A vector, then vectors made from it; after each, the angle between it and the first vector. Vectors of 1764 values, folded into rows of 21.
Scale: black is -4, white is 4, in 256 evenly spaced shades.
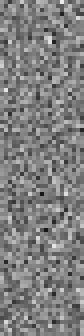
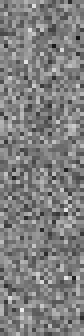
orthogonal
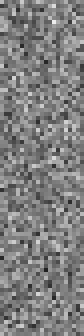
partly aligned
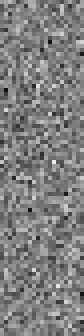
partly opposed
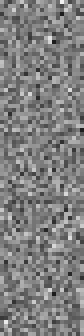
nearly parallel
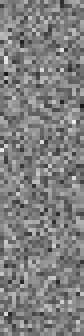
orthogonal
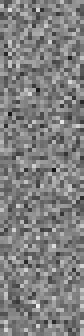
partly aligned
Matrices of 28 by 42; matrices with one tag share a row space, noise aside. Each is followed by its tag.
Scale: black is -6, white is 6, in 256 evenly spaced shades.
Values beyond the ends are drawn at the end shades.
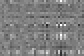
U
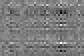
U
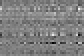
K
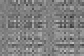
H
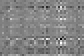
U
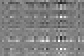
U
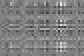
U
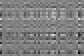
K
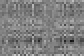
H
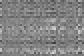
K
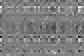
K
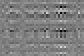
U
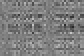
H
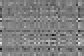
K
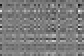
K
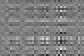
U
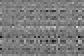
K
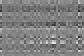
K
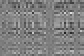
H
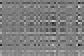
K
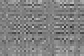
H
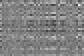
K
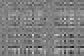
H
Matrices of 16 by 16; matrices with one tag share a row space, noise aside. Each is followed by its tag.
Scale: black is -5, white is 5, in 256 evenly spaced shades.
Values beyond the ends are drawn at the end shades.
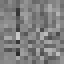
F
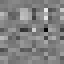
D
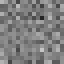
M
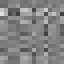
D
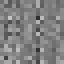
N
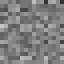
D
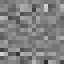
D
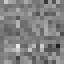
F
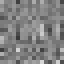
M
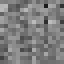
D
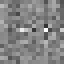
D
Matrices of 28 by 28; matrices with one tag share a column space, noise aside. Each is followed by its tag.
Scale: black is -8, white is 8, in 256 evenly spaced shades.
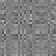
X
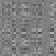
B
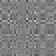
X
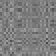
B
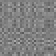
B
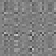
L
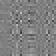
X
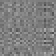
B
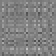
B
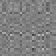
L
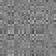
X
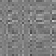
X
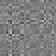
X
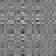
X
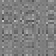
X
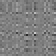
L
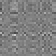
L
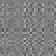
B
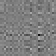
L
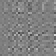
L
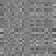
B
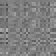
B
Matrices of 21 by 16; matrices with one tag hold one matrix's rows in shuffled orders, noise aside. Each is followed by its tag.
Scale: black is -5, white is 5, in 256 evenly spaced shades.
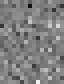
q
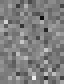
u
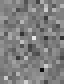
u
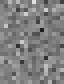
u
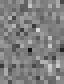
q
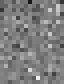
q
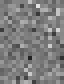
q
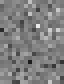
q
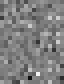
q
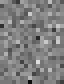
q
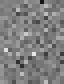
u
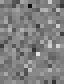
q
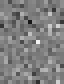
q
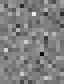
u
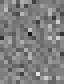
q
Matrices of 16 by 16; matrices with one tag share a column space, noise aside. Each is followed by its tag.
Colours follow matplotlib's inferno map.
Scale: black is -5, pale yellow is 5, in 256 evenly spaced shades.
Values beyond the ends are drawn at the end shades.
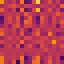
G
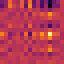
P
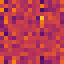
G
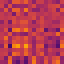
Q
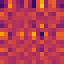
P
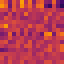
P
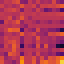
Q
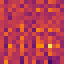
Q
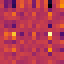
P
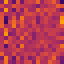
G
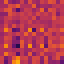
Q
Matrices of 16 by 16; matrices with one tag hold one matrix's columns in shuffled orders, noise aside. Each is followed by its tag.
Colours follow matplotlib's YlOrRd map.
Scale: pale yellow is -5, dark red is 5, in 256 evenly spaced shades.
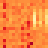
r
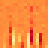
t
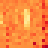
r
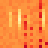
r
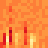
t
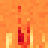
t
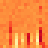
t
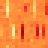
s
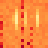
r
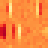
s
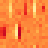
s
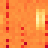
r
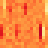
s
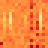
r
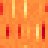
s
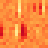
s
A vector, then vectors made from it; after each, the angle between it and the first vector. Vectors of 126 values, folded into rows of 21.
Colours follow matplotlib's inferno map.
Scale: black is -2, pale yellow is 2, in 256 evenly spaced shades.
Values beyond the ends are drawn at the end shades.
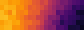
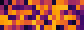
orthogonal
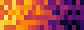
nearly parallel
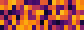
orthogonal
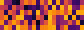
orthogonal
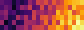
nearly opposite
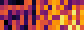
partly opposed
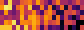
partly aligned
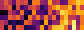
partly opposed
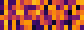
orthogonal
